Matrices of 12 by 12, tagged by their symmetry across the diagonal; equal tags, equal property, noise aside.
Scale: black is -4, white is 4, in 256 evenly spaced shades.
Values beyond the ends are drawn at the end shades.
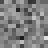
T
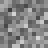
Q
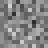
T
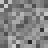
Q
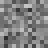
T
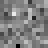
T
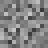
Q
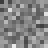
Q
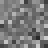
Q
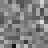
T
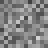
Q
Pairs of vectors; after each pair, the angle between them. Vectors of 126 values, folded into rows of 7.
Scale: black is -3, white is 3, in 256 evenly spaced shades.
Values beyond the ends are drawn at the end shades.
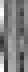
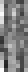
nearly parallel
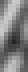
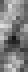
nearly parallel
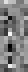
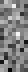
orthogonal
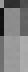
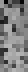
partly aligned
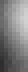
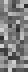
orthogonal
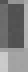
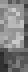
nearly opposite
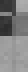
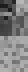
nearly parallel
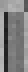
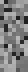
orthogonal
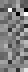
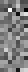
nearly parallel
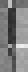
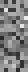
orthogonal
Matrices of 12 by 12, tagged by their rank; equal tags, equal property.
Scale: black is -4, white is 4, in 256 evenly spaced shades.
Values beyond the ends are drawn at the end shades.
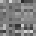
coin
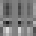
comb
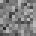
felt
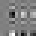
comb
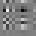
comb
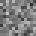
felt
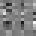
coin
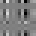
comb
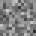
felt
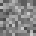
felt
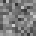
felt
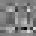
coin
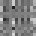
coin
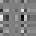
comb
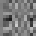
coin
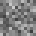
felt
